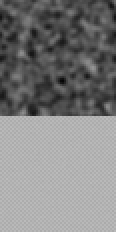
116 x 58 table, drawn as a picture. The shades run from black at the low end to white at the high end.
It is made of 2 by 1 panels. Panel 1,1: low, blotchy. Panel 2,1: high, checkered, faint in contrast.
